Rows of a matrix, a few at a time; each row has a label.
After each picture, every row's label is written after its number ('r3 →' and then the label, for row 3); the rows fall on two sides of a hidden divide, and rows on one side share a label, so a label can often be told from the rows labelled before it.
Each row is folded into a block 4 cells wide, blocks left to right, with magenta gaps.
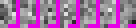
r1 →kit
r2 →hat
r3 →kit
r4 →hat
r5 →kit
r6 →kit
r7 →hat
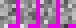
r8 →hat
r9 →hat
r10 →hat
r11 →kit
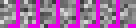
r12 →kit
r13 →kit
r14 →kit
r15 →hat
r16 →kit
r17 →hat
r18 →hat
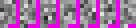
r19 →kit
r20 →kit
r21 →hat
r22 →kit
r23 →hat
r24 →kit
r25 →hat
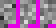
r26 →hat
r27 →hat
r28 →kit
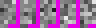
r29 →hat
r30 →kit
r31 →kit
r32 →kit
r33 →hat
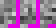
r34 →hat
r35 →hat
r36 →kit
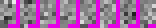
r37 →hat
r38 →hat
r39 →hat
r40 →hat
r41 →kit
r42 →kit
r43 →hat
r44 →kit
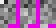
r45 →hat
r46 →hat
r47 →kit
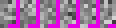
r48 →hat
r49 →hat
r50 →kit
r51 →hat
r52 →hat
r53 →kit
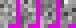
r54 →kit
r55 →hat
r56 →kit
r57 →kit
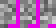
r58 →kit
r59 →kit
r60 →kit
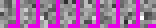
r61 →hat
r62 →hat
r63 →kit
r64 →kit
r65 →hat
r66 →hat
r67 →kit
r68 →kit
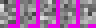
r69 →hat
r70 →hat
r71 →kit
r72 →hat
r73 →kit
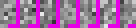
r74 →kit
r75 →kit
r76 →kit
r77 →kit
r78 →hat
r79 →hat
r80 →kit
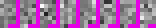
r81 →hat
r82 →hat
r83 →kit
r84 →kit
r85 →hat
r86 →hat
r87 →hat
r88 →kit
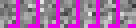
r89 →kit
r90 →kit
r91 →hat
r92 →kit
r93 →hat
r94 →kit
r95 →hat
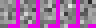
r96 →kit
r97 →kit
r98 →hat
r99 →kit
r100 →hat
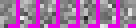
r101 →kit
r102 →kit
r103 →hat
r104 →hat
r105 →hat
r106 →hat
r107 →hat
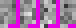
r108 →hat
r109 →hat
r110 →kit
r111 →hat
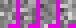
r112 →hat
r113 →hat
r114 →hat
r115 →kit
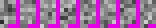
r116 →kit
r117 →kit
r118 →kit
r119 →hat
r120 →kit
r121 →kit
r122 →kit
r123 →kit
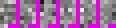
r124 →hat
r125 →hat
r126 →kit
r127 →hat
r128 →hat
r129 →hat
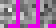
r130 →kit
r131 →kit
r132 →hat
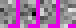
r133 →kit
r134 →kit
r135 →hat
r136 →hat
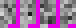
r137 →hat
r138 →kit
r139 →hat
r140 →hat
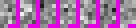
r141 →hat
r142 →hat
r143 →kit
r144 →kit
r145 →kit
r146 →hat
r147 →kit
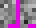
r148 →hat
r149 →kit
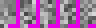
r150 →hat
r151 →hat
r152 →hat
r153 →hat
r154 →hat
